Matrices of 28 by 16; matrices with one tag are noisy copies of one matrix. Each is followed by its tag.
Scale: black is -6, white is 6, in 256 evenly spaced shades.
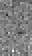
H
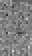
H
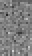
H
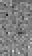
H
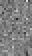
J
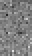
H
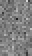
J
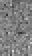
H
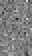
J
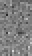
H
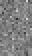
J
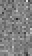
J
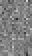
J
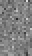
J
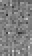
H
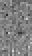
H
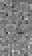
H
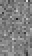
J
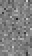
J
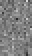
J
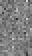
J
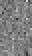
J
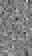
J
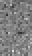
H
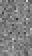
J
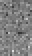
H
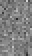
J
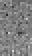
H
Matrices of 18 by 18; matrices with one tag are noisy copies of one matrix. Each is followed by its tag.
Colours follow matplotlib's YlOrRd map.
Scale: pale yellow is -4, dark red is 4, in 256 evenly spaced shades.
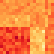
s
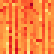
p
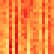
p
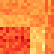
s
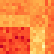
s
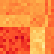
s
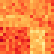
s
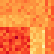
s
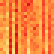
p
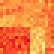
s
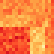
s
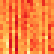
p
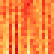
p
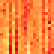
p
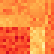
s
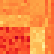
s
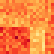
s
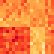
s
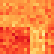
s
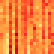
p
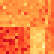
s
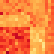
s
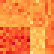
s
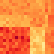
s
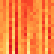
p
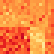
s
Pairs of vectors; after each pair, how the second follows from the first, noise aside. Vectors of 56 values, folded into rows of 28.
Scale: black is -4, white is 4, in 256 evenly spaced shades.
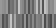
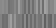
shrunk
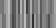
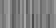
shrunk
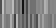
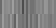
shrunk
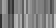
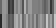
copied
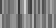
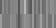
shrunk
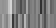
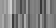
copied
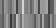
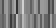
copied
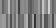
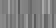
shrunk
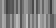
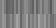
shrunk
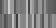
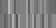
shrunk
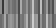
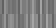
shrunk
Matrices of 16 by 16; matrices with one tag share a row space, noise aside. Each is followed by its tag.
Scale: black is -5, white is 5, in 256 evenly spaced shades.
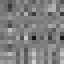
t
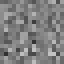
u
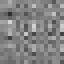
t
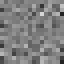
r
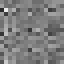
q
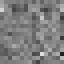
r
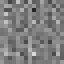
u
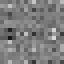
t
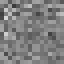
q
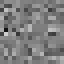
q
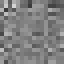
q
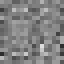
r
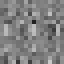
u
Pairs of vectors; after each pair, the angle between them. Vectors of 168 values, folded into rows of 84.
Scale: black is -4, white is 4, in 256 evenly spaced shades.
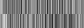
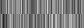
nearly opposite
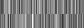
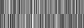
nearly parallel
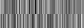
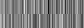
orthogonal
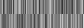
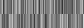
nearly parallel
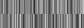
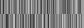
orthogonal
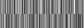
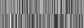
partly aligned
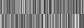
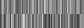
partly opposed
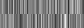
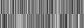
partly opposed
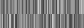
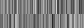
nearly opposite
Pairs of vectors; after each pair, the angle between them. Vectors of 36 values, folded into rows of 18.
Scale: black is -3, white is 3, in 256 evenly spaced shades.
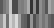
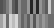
nearly parallel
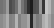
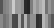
orthogonal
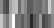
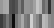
nearly opposite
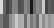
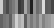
nearly parallel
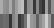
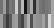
partly aligned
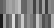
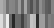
partly opposed
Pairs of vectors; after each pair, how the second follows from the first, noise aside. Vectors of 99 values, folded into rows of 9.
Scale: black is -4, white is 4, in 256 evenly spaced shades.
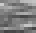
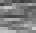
reversed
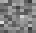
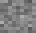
shrunk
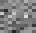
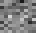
reversed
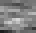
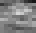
reversed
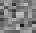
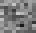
sign-scrambled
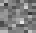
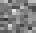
reversed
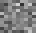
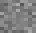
shrunk
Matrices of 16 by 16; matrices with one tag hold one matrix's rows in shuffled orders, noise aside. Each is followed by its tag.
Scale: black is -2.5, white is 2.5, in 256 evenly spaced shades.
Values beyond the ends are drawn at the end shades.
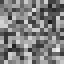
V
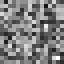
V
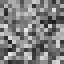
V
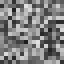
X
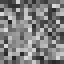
V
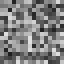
V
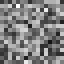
X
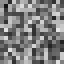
V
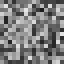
V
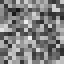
V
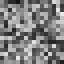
V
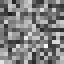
V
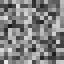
V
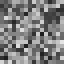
X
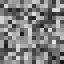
V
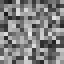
V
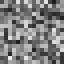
V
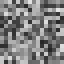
X
